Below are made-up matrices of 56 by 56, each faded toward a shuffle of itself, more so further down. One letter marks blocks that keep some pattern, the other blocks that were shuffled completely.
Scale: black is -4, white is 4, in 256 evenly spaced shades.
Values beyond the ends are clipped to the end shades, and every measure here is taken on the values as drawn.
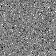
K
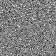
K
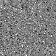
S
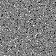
K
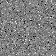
K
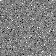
K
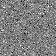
K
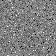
K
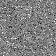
S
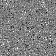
S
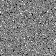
S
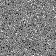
K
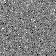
K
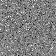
S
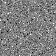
S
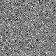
S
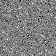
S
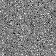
K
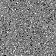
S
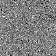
K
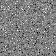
K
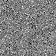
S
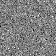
S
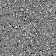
K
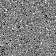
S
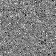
K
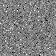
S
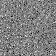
K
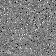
K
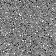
K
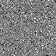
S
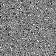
K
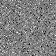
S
